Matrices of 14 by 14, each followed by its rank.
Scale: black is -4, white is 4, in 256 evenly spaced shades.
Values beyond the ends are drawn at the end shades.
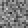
full rank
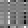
one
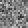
full rank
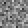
full rank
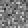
full rank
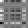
one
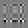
one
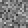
full rank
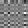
one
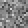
full rank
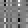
one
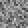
full rank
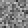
full rank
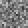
full rank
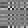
one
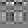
one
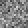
full rank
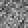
full rank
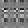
one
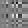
one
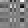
one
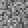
full rank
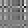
one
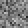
full rank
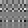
one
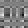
one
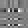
one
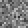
full rank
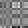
one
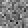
full rank
